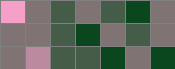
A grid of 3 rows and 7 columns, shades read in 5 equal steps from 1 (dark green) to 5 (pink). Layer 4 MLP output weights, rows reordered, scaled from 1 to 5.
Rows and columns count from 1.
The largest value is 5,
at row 1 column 1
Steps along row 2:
same down down up down up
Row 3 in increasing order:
1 1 2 2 3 3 4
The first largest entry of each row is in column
1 1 2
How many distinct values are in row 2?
3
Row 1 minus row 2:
2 0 0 2 -1 -1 0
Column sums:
11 10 6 6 6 6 7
